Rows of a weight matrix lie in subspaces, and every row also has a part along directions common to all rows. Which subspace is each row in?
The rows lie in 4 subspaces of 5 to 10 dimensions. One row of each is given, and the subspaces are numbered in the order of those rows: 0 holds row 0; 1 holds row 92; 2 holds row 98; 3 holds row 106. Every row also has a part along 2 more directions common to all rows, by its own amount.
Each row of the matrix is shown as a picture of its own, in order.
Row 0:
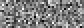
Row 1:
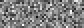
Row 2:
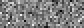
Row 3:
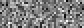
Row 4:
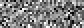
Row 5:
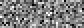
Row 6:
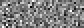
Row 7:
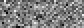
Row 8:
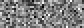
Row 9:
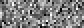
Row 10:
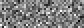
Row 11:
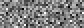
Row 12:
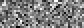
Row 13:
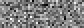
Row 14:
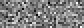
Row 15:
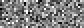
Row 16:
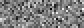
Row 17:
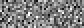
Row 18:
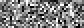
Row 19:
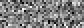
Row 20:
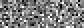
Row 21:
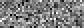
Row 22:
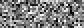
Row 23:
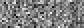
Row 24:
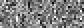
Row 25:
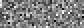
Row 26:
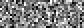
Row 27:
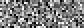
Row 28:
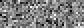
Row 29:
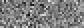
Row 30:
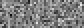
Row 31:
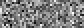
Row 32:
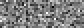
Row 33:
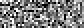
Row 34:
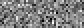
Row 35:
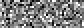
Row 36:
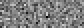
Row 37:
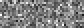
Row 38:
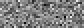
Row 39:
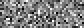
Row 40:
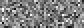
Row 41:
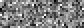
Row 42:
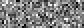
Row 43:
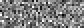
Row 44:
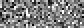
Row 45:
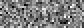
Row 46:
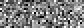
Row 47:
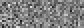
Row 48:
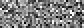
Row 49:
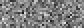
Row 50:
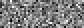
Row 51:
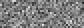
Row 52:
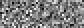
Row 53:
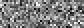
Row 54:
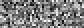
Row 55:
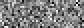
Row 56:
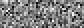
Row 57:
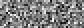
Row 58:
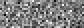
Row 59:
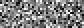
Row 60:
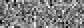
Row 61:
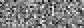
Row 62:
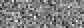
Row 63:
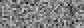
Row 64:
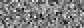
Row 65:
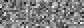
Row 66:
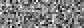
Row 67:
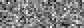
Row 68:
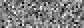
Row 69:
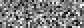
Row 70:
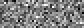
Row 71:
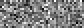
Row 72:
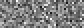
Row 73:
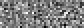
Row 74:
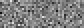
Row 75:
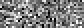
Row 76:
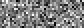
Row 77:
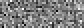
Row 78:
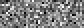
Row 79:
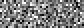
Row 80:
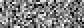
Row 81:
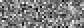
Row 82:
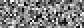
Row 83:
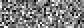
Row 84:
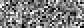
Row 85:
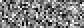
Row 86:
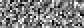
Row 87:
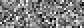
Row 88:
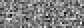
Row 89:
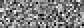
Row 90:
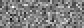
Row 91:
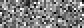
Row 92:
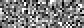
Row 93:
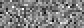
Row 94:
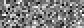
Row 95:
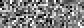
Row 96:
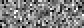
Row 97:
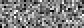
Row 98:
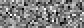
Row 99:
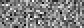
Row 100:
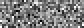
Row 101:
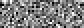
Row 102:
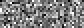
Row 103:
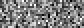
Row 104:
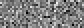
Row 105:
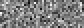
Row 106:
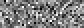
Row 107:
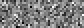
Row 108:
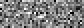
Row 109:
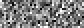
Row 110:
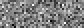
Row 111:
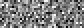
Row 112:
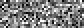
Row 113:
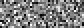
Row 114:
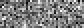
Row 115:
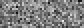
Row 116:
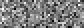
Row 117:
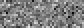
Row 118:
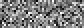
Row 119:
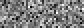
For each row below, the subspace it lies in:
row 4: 3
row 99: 2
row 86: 0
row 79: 1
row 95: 3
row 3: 2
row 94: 3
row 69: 0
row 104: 0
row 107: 3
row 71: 0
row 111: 2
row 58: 3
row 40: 1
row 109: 1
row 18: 3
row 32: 0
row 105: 0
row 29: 1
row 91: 0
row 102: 3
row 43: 3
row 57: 2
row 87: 0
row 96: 1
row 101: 2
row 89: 1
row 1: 3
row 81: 3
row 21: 0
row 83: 1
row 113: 1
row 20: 1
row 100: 1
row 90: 2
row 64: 2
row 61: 0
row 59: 3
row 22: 3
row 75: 0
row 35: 0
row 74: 2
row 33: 2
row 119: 0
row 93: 2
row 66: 2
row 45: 2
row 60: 0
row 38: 2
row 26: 2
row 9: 1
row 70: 2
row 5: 0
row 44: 1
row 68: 3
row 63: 3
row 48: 2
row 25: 1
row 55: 1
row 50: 2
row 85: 3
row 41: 3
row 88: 0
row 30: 0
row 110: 1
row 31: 3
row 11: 2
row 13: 2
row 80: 3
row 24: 0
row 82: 2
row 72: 0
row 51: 1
